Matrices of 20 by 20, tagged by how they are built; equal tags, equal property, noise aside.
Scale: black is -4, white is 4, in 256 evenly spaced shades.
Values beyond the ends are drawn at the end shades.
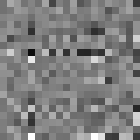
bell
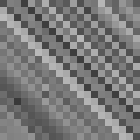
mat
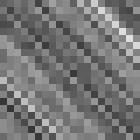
mat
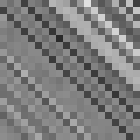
mat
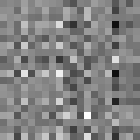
bell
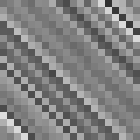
mat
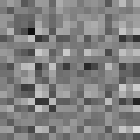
bell
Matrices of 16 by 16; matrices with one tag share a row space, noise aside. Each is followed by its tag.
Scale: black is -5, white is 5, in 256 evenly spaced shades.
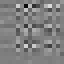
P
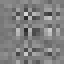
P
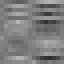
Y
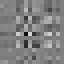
P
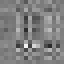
P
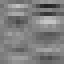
Y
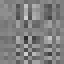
P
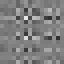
P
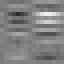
Y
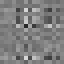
P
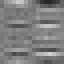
Y
